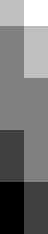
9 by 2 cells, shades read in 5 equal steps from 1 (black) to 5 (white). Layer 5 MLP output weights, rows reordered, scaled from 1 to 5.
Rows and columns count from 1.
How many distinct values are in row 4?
1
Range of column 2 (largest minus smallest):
3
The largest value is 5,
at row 1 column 2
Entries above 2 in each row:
2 2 2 2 2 1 1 0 0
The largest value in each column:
4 5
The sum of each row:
9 7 7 6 6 5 5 3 3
